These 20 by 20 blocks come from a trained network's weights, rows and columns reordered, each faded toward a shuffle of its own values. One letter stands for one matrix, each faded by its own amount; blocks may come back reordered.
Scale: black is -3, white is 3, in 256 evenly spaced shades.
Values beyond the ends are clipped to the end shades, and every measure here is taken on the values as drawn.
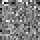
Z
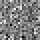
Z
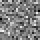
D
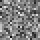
D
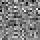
D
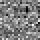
D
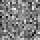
Z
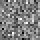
Z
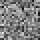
D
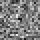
D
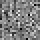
Z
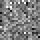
Z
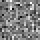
Z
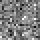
Z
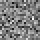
D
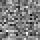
D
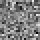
D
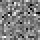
Z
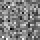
Z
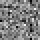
Z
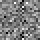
D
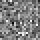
Z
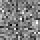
Z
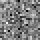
Z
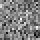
D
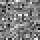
Z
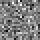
Z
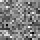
D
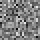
D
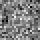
Z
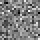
Z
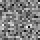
D
